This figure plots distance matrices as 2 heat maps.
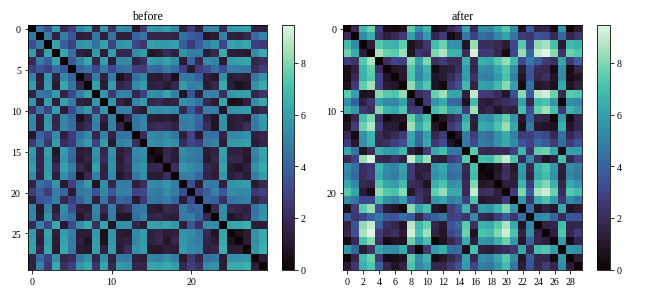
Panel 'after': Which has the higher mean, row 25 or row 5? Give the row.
25
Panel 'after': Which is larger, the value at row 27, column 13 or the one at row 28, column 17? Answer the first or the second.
the second
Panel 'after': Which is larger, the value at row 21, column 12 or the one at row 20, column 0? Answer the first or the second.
the second
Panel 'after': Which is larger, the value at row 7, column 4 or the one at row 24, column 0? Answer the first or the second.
the first
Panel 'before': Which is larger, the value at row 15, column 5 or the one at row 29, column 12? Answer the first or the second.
the second
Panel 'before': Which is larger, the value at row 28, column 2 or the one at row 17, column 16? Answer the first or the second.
the first
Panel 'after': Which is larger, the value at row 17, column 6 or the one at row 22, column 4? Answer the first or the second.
the first
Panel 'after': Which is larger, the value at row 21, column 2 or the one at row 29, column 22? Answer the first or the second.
the first
